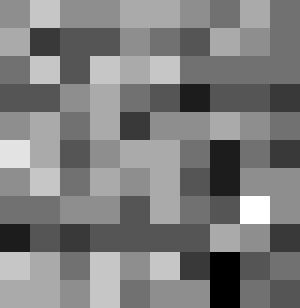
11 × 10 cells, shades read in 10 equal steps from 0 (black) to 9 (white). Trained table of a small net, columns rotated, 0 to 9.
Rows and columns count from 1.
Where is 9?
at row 8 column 9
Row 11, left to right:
6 6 5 7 4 5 5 0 4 3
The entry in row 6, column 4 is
5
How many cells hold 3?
20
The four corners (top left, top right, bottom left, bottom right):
5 4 6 3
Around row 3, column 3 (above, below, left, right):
3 5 7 7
